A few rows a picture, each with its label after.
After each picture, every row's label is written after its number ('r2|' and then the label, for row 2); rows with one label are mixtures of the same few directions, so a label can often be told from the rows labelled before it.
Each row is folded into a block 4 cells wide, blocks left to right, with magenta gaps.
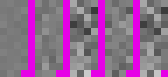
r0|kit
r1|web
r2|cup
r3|kit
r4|cup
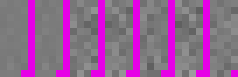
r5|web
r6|web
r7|kit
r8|cup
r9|web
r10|cup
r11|kit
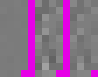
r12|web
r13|web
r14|web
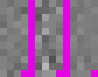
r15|kit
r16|web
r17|web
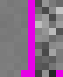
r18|cup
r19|cup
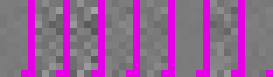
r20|kit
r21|kit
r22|kit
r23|kit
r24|kit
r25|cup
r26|cup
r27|cup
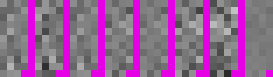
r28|web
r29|web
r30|web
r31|kit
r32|kit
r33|kit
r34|cup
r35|cup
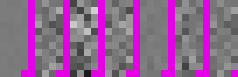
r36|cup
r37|kit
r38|cup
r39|kit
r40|web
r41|web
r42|kit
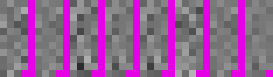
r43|kit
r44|kit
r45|web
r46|web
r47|web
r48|cup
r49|kit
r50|web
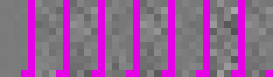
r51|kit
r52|cup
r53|cup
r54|web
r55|cup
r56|kit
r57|kit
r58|cup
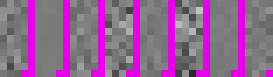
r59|web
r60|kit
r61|web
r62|kit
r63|web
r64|cup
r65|cup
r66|kit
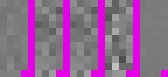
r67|web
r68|cup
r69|cup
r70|web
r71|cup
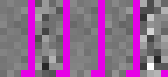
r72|kit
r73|web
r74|cup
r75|kit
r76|web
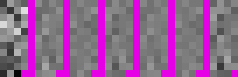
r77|cup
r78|web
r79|kit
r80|web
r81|web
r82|kit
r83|web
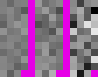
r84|kit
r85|cup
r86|kit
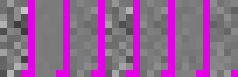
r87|kit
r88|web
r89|kit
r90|kit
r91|kit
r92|web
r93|cup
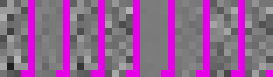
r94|web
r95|web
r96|web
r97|kit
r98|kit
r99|kit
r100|cup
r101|kit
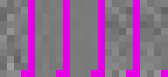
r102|web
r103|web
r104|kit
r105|cup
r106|cup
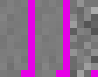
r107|web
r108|web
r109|kit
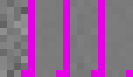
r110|kit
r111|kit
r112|web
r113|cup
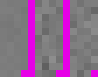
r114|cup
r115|web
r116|kit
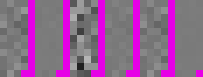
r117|kit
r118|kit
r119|web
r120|kit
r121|kit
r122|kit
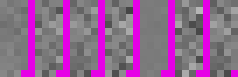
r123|cup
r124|kit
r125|cup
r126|kit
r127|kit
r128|kit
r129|cup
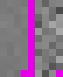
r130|cup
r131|kit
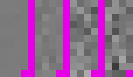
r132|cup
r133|web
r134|cup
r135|web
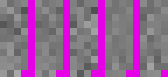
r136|cup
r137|cup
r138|kit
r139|web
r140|web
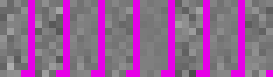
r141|web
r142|kit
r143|web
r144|kit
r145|cup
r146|cup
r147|web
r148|cup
